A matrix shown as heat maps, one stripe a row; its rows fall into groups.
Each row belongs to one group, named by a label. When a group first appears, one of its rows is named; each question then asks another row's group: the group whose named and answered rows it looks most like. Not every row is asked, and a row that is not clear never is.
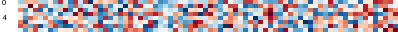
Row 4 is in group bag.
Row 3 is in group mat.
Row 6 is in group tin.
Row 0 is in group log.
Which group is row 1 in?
bag
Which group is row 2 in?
bag
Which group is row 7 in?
bag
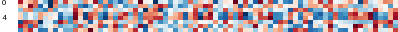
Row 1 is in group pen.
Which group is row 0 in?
bag
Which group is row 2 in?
log
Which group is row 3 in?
mat
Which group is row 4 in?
mat
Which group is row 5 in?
log
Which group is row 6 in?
tin
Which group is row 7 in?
log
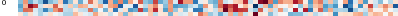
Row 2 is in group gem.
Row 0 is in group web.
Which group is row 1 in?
gem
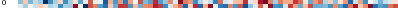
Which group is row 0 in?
web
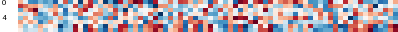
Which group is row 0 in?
web
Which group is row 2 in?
gem
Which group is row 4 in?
web
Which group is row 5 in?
tin
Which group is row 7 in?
mat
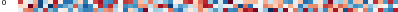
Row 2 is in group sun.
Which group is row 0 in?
tin
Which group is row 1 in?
pen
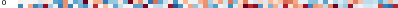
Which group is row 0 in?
web
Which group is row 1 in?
sun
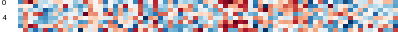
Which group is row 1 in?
web
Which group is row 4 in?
log
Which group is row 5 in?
web
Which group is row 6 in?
gem
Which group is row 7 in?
sun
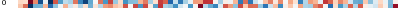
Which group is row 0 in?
pen
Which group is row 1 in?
sun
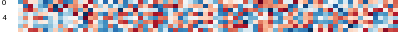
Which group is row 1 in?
bag
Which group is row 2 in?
log
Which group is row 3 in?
mat
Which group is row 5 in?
mat
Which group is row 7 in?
bag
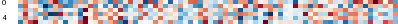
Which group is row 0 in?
tin
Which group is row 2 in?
pen
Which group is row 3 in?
sun
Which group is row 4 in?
pen
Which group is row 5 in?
gem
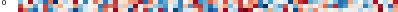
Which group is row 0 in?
log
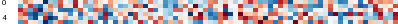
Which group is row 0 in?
log
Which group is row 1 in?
log
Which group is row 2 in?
tin
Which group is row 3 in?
sun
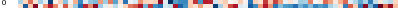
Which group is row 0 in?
pen
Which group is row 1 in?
bag
